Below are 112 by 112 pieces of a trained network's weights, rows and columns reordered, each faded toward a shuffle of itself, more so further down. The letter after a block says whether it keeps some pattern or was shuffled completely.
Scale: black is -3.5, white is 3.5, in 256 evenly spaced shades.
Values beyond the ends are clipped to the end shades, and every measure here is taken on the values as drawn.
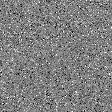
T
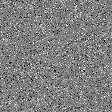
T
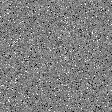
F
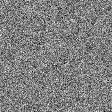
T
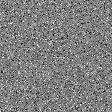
T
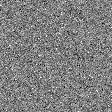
F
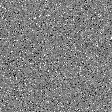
F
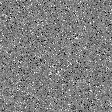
F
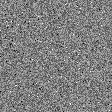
F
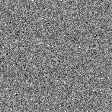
F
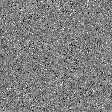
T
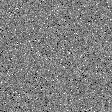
F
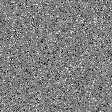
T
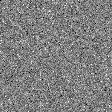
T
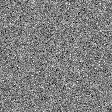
F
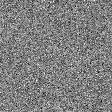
F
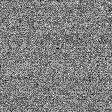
T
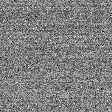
T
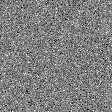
F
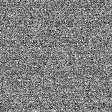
T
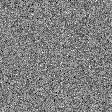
F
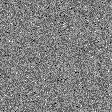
F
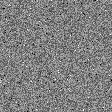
F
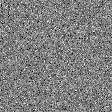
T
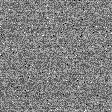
T
